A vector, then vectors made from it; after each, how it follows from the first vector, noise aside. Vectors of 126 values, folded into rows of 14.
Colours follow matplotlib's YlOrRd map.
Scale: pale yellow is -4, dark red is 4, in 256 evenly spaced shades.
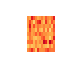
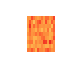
shrunk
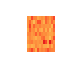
shrunk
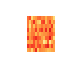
negated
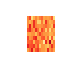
sign-scrambled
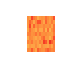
shrunk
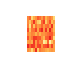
negated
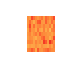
shrunk
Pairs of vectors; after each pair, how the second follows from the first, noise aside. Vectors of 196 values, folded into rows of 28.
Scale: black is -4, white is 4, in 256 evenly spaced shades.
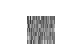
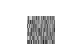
sign-scrambled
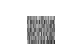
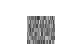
sign-scrambled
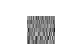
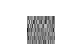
reversed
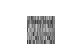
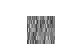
sign-scrambled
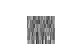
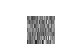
sign-scrambled
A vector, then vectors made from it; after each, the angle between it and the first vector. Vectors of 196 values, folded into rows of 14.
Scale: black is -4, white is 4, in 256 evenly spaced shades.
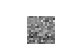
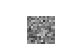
partly aligned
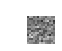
nearly opposite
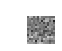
nearly opposite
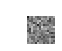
orthogonal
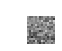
nearly parallel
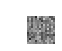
orthogonal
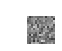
partly aligned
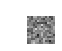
orthogonal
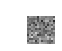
nearly opposite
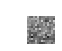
nearly parallel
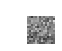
nearly parallel
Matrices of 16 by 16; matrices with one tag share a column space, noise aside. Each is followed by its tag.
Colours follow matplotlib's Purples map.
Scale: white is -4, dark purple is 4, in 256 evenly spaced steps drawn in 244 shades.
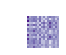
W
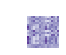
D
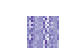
W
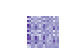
D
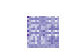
D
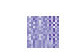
W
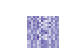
W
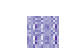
D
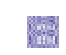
D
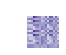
D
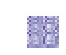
D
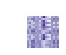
W
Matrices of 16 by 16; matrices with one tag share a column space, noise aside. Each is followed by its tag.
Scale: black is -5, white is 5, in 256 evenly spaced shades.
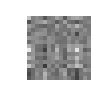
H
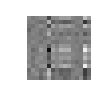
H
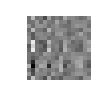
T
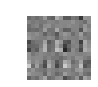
T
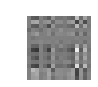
H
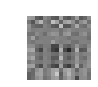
H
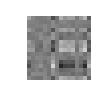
T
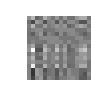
H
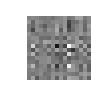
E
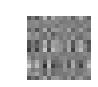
T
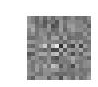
E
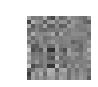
H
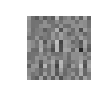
T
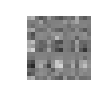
T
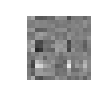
T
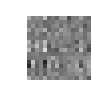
T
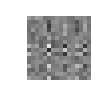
E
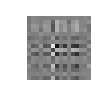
E
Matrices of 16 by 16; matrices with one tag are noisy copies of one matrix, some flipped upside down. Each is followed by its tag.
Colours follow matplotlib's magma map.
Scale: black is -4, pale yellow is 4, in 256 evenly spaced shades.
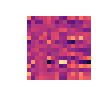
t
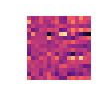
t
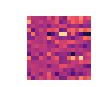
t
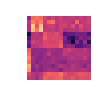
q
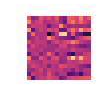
t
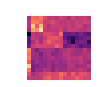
q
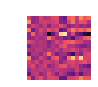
t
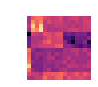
q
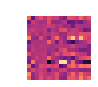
t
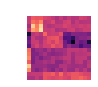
q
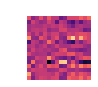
t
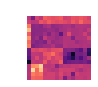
q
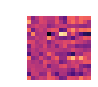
t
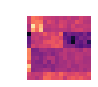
q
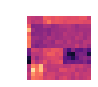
q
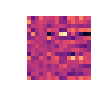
t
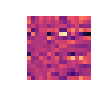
t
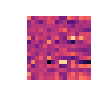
t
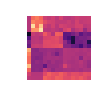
q
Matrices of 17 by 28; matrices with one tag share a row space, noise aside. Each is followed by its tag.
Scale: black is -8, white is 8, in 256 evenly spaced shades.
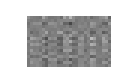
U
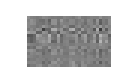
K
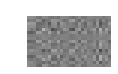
K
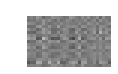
K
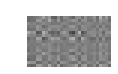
K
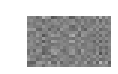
K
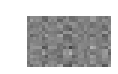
U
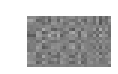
K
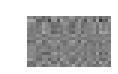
K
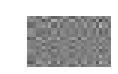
K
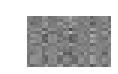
U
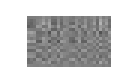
K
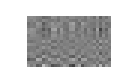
K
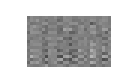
U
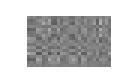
K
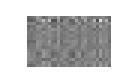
K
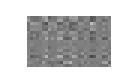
U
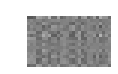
K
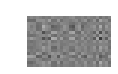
K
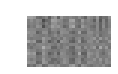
K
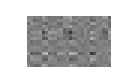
U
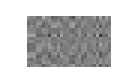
K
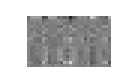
U
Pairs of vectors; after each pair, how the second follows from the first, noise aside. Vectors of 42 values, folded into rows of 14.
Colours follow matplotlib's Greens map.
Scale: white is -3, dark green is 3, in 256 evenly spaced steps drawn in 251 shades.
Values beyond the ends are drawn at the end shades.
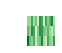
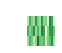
wrapped around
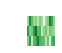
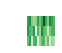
sign-scrambled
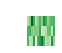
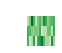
copied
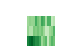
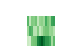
wrapped around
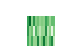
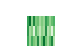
copied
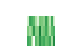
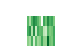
wrapped around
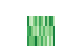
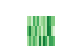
wrapped around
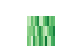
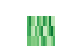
wrapped around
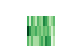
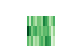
copied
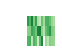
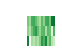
wrapped around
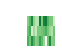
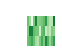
wrapped around
